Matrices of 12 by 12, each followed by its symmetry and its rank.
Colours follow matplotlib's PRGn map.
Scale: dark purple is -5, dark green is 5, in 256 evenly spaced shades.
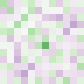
symmetric, full rank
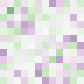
symmetric, full rank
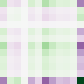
symmetric, rank one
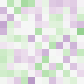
antisymmetric, full rank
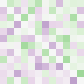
antisymmetric, full rank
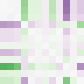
antisymmetric, rank two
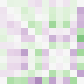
antisymmetric, rank two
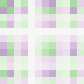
symmetric, rank one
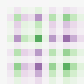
symmetric, rank one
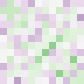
symmetric, full rank
